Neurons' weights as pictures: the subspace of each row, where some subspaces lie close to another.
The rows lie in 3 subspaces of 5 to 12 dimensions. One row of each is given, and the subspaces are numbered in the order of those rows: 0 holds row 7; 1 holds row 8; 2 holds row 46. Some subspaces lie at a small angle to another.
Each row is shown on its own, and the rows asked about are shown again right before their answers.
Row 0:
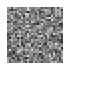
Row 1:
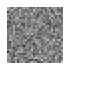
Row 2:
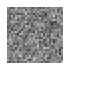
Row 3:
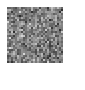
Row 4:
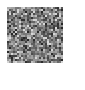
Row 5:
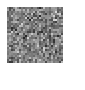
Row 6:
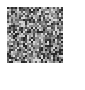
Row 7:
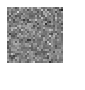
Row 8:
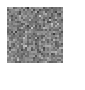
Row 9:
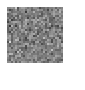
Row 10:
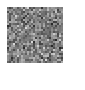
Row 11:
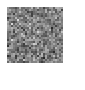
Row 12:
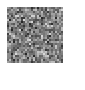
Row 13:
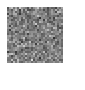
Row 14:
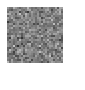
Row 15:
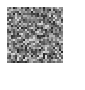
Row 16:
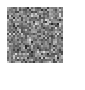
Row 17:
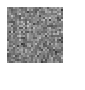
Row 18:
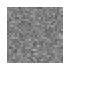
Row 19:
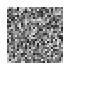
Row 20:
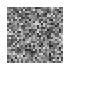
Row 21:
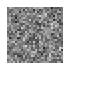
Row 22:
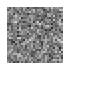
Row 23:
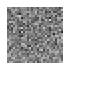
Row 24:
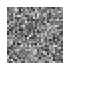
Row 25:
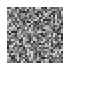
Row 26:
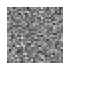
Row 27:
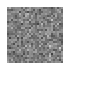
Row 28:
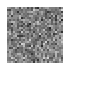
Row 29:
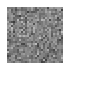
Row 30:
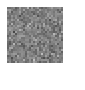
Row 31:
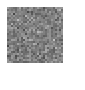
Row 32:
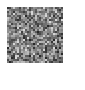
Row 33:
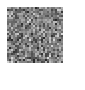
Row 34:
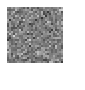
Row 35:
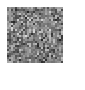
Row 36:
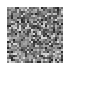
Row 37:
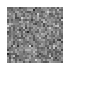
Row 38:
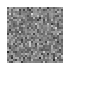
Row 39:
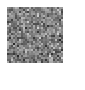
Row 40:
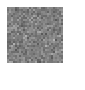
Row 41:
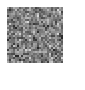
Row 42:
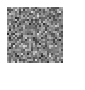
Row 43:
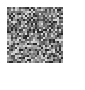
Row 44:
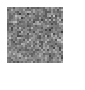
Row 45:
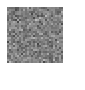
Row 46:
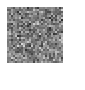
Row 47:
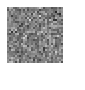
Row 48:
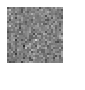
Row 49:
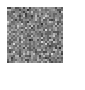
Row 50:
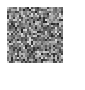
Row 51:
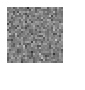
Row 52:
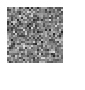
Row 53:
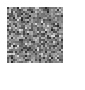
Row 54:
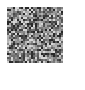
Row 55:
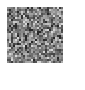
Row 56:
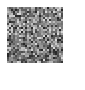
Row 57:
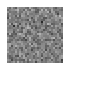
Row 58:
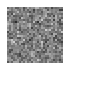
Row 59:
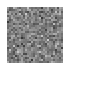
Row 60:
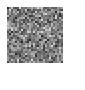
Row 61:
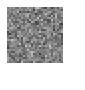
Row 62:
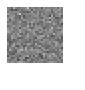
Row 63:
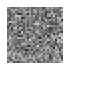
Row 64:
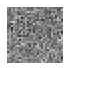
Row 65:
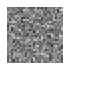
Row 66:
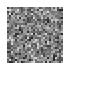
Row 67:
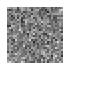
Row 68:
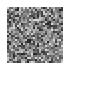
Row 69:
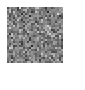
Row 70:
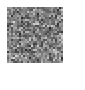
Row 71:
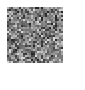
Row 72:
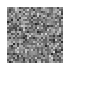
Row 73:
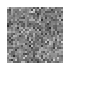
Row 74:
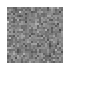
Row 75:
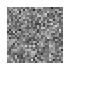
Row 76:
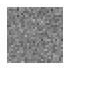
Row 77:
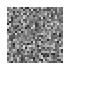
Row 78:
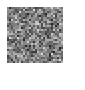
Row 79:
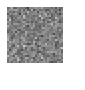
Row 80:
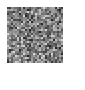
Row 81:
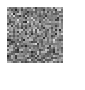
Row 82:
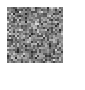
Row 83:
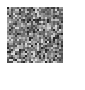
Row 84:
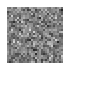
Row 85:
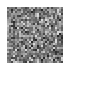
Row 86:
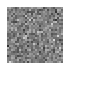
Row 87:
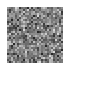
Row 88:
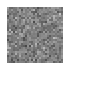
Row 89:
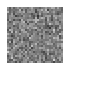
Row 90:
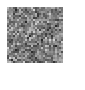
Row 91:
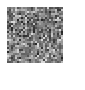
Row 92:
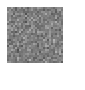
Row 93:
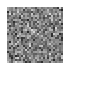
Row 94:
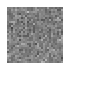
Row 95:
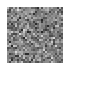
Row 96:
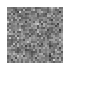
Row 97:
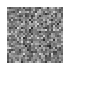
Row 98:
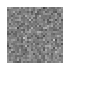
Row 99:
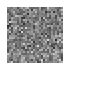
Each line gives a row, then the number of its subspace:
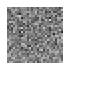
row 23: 1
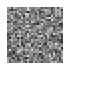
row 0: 1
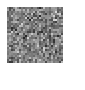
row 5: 2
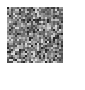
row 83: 0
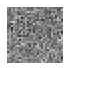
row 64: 2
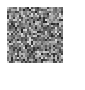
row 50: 0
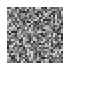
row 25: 1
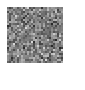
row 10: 1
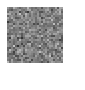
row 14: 2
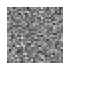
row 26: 2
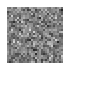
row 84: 0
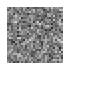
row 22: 1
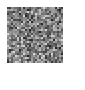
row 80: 1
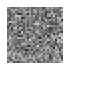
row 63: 1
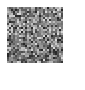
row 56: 1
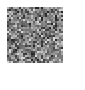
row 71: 2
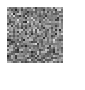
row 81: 1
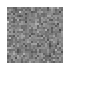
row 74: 2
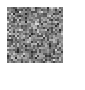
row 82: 2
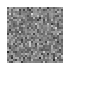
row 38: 0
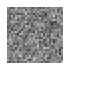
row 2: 1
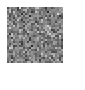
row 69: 0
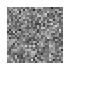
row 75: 2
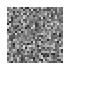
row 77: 1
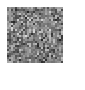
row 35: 2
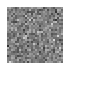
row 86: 1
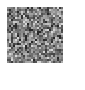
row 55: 0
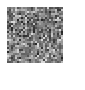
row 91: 2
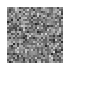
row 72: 2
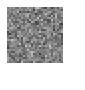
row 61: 1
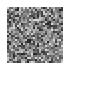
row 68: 0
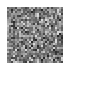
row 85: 0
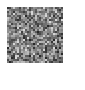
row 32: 1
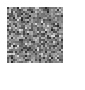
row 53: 0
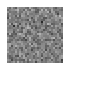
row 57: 0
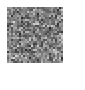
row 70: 0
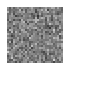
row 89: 0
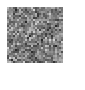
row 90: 0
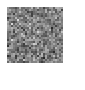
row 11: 1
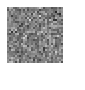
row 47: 2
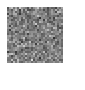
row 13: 0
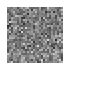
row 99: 1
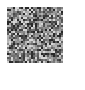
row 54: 1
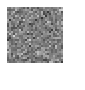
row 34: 0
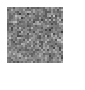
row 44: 1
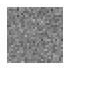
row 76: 0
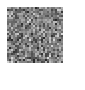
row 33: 2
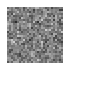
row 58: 1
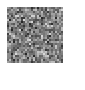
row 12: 0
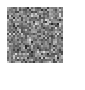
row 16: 0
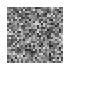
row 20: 2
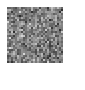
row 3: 2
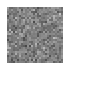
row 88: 0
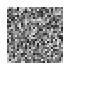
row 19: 0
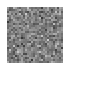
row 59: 2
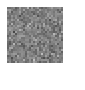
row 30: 2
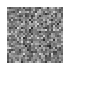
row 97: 1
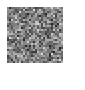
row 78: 1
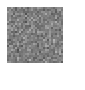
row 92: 1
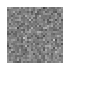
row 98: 1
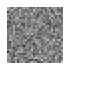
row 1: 0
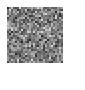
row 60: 0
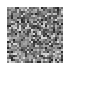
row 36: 0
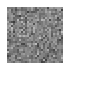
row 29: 2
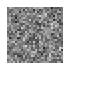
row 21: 1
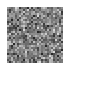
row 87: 2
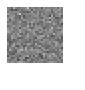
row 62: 1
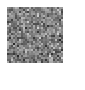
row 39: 2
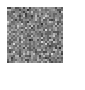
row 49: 1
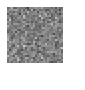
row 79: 1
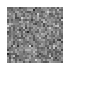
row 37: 0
